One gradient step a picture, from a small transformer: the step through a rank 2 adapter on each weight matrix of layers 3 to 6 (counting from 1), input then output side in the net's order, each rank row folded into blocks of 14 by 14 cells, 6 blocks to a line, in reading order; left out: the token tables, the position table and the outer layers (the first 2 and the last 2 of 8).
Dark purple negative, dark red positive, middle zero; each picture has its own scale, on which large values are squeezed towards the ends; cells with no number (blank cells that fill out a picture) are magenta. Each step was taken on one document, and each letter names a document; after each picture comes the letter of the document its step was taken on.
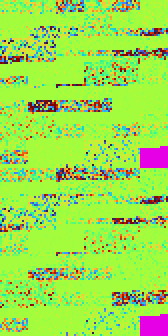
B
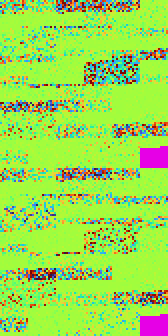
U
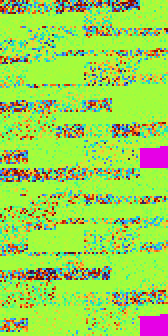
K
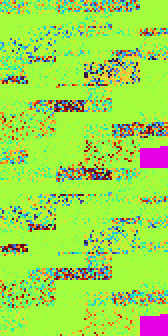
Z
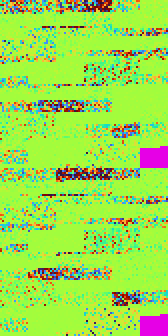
B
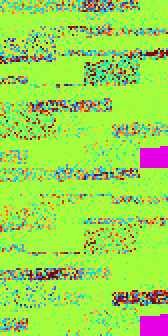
U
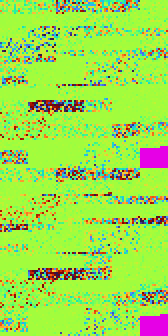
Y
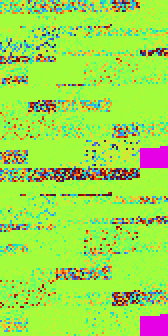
Y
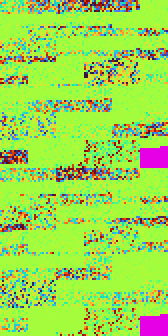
Z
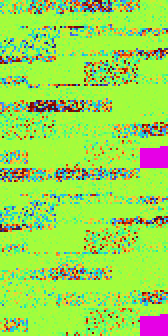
U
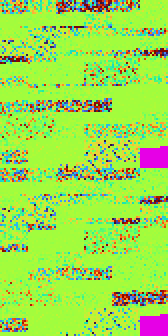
B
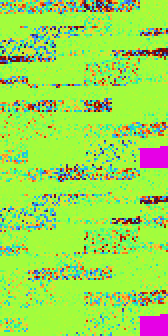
B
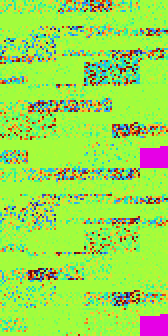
U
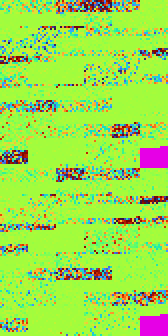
B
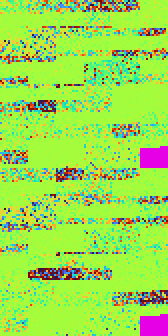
B
